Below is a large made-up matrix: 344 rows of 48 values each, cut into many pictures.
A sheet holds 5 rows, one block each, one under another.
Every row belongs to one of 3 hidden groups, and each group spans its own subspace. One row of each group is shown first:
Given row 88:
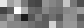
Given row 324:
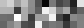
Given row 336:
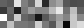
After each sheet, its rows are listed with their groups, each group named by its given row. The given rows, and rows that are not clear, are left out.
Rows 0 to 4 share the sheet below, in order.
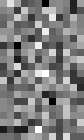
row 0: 324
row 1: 336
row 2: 336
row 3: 324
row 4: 336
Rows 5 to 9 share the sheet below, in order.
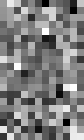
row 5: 324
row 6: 324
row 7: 88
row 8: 88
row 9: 336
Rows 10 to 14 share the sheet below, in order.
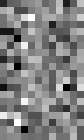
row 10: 88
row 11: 88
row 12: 88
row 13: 88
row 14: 88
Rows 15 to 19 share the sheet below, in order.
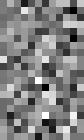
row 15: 324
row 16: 324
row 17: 324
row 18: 324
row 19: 324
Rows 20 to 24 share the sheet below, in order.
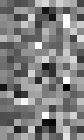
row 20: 324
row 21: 336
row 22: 324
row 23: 88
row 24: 324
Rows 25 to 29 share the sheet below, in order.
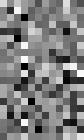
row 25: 88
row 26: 88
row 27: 324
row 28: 336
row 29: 324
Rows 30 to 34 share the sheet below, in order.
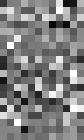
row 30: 88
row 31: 88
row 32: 336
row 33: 336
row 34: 88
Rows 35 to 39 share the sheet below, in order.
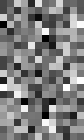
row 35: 336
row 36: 324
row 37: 336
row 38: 88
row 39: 324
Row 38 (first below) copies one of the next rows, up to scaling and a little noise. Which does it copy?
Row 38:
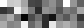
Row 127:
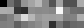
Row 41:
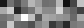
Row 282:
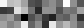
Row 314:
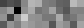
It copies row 282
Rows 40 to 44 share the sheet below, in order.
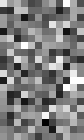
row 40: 88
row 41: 88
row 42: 336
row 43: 88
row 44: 324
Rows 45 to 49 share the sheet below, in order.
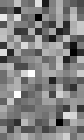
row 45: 336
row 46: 336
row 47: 88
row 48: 88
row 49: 88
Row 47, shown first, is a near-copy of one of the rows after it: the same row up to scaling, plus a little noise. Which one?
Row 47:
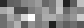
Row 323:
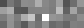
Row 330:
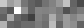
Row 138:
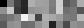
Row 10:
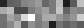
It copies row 10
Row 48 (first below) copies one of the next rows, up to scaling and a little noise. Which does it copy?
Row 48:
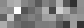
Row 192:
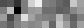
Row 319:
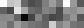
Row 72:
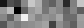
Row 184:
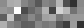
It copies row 184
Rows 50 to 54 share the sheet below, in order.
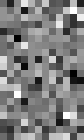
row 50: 324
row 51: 88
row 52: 336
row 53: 88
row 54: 88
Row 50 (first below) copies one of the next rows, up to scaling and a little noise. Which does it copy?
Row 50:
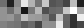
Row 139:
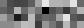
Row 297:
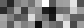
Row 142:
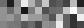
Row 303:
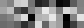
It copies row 142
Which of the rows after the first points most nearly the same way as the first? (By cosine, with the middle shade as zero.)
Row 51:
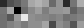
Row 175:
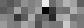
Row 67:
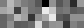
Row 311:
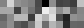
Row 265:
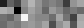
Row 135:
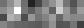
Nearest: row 265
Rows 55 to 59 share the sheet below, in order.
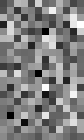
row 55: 336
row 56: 324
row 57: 336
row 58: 324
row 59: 324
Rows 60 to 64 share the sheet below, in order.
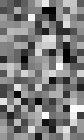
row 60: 324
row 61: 324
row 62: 88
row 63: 336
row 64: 324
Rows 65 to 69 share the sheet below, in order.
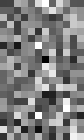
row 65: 336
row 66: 336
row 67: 324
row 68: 324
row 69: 336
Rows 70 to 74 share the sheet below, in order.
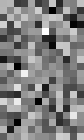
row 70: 336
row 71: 324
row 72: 88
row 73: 336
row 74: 88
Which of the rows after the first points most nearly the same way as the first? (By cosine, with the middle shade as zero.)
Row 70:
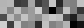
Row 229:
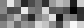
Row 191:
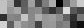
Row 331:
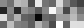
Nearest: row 191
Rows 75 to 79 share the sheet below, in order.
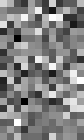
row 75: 336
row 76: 88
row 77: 336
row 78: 336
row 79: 88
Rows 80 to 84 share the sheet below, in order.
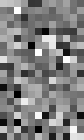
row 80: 88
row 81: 324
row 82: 88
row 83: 88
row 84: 336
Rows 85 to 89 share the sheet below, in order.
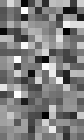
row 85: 324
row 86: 88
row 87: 324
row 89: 324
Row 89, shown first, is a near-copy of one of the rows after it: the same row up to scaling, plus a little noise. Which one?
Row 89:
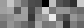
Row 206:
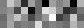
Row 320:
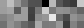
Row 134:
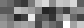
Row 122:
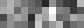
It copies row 320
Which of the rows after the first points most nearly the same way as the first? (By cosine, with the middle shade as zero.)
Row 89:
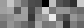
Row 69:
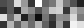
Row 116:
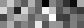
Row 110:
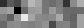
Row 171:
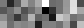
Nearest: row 116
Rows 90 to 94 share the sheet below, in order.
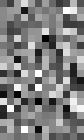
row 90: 324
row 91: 324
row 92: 336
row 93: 336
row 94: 88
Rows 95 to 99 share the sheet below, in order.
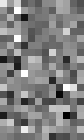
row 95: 88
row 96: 88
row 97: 88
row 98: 88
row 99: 88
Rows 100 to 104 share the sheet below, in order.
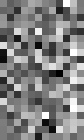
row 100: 88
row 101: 336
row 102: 336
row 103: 336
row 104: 324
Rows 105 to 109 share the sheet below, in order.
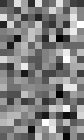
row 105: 336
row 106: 88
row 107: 88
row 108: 88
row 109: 324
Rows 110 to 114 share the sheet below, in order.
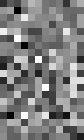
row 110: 88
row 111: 88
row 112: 336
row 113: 324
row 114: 324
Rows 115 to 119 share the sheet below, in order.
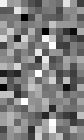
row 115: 88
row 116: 324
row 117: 336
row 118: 88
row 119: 324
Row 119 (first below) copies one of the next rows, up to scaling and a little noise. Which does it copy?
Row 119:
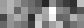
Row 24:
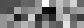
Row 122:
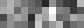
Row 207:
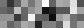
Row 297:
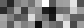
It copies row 122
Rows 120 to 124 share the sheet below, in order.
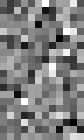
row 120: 324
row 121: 88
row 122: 324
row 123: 88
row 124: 324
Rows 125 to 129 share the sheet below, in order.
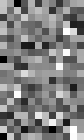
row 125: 336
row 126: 88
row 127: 88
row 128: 88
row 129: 336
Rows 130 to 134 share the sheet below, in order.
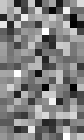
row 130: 336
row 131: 324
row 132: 336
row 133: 324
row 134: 324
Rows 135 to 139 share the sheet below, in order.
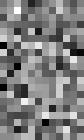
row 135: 88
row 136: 336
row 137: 88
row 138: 88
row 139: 324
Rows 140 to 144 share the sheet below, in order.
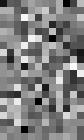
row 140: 88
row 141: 336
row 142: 324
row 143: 336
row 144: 88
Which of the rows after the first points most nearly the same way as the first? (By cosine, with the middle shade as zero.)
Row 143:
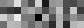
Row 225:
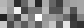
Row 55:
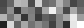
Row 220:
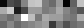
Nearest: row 55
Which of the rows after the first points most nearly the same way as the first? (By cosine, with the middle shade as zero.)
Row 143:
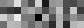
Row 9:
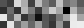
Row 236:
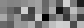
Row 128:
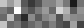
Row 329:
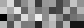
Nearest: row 9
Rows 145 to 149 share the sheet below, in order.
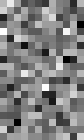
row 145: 324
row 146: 88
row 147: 88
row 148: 324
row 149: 88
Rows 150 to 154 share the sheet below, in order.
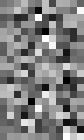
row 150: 336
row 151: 324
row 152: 324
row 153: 324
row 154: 324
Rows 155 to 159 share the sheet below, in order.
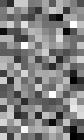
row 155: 336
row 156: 88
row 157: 336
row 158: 336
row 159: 336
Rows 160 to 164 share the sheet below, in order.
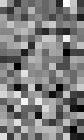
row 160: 88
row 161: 324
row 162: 88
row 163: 336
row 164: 336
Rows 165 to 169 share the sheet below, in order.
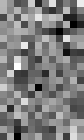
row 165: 336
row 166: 324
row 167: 88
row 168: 336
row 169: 336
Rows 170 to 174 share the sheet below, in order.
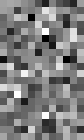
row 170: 324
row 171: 324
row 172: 88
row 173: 88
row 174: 324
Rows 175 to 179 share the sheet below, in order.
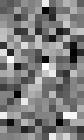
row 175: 324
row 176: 336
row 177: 324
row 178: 88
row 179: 88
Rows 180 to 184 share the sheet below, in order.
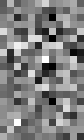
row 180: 324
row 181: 336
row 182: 324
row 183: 324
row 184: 88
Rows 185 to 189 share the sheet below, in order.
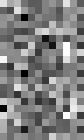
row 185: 88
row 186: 324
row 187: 88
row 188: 336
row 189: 88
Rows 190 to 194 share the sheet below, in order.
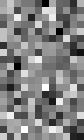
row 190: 324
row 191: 336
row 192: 88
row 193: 324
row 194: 336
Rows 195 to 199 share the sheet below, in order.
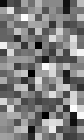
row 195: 88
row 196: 336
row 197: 324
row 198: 336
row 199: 324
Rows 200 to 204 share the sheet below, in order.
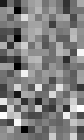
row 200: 88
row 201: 88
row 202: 88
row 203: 336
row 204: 88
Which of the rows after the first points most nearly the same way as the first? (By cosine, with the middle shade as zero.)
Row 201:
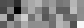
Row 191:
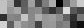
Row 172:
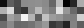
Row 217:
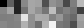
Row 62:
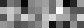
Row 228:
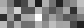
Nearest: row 217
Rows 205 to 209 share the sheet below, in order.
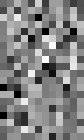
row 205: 336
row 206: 324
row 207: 324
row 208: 88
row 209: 88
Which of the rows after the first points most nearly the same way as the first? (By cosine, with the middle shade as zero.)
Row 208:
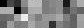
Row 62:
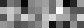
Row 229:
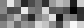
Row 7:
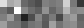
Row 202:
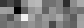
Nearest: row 202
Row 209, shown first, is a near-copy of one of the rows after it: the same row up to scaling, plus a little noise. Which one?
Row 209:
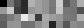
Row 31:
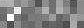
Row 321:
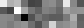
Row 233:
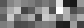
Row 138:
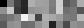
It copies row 138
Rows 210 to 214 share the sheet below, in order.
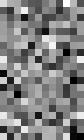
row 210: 88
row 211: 324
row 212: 336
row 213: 88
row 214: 336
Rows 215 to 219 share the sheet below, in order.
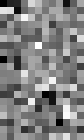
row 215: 88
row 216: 336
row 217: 88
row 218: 324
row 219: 88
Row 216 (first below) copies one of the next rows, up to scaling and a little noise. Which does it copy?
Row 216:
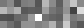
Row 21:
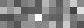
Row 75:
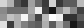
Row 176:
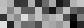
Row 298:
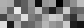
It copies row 21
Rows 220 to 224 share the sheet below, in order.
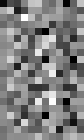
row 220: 88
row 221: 324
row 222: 324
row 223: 324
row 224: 324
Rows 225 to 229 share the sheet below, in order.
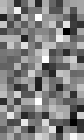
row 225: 336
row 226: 88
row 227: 324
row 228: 336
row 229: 324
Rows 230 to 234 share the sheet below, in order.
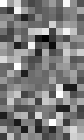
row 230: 88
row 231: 324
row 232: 88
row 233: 88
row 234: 336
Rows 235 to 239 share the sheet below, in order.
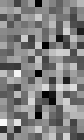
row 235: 336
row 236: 88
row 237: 336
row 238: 324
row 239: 336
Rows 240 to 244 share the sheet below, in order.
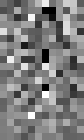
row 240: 324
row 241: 88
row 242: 324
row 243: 324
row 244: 324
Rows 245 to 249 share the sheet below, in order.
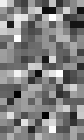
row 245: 336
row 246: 88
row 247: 336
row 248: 88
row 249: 324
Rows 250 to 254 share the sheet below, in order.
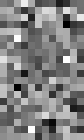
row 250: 324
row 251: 88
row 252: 88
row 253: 336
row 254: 324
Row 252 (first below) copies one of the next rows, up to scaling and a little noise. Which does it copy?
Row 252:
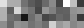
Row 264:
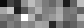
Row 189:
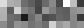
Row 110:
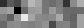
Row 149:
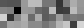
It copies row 189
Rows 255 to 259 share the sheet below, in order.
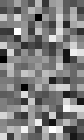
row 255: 336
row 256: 336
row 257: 88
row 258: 324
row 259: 336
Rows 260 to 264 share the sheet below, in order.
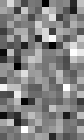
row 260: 324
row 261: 336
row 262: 88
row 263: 88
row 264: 88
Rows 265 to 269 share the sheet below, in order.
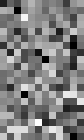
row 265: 88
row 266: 336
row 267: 324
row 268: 324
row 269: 336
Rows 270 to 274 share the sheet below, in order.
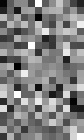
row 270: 336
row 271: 324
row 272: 88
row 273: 336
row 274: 336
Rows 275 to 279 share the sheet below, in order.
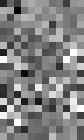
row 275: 88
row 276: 336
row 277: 88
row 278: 336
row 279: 88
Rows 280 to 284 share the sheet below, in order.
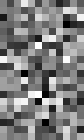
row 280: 324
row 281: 336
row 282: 88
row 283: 336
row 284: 324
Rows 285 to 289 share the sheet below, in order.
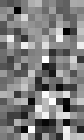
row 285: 88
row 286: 88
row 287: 324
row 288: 324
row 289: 324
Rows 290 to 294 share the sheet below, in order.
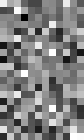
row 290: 88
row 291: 336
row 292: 88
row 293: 336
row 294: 336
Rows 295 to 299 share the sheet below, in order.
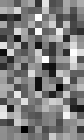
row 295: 336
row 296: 336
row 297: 324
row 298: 336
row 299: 88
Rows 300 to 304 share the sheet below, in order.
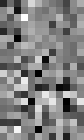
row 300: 88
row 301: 88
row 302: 336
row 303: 324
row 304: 336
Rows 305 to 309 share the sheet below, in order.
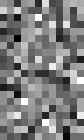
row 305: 336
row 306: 88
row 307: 336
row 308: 88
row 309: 324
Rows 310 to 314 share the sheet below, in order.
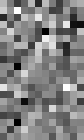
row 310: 336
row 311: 324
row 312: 88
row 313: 88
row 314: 88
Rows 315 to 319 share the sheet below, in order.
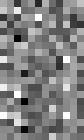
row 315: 336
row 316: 88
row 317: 88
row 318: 88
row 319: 88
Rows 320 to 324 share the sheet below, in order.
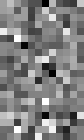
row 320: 324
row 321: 88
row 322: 324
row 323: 88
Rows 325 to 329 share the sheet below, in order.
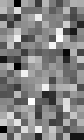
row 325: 336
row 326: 88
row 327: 88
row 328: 324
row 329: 336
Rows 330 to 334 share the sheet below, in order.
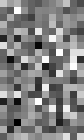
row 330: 88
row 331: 336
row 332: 324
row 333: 336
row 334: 88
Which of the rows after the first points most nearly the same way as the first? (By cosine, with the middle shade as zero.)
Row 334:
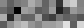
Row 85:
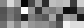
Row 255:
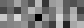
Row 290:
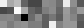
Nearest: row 85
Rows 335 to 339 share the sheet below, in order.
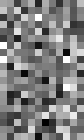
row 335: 336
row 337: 88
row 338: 88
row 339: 324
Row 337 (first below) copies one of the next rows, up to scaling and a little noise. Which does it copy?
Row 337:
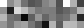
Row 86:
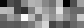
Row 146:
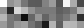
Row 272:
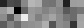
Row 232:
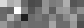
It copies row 146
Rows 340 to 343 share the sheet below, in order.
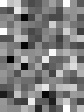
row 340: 88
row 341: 88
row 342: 324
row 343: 324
